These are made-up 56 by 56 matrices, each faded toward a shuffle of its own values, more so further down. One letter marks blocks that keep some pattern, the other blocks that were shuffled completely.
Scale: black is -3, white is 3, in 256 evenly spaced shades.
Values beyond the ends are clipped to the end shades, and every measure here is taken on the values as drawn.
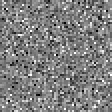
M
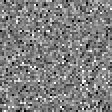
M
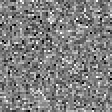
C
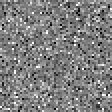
M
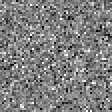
C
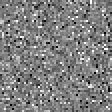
C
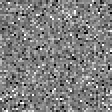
M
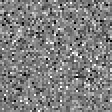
C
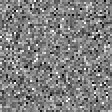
C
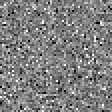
M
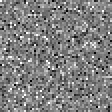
M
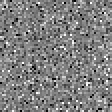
M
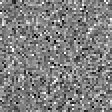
M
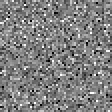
M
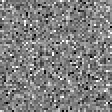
C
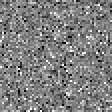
C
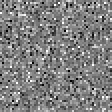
C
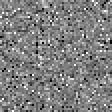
C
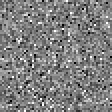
C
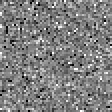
M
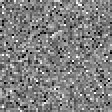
M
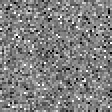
M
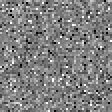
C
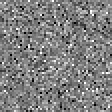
M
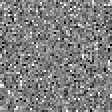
C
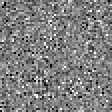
C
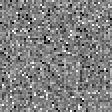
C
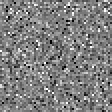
M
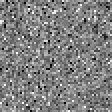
M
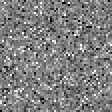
M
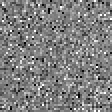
C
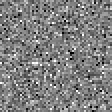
C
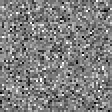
M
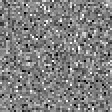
C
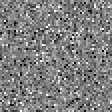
C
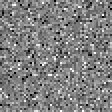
C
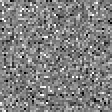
C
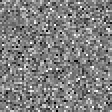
M
